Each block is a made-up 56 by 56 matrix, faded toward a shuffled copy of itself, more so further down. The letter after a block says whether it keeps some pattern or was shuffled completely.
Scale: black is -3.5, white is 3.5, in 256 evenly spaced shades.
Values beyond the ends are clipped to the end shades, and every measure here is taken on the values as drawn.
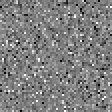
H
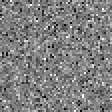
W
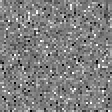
H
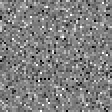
W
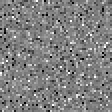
W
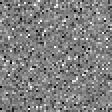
W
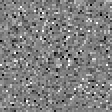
H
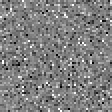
W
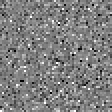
W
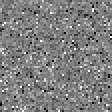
W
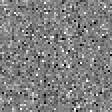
H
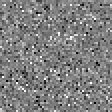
H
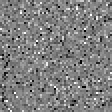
W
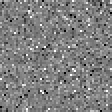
H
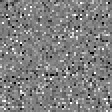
H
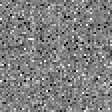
H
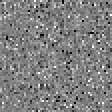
H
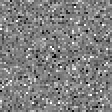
W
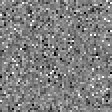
W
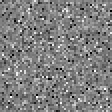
W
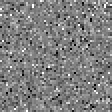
W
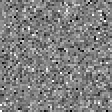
H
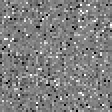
H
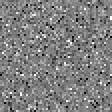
H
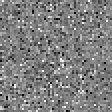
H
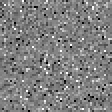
W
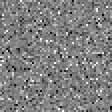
W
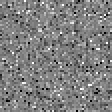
H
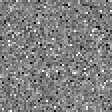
W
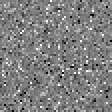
H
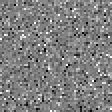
H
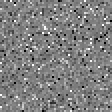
W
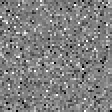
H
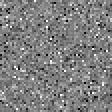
W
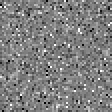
W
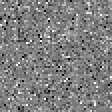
H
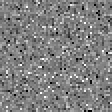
W
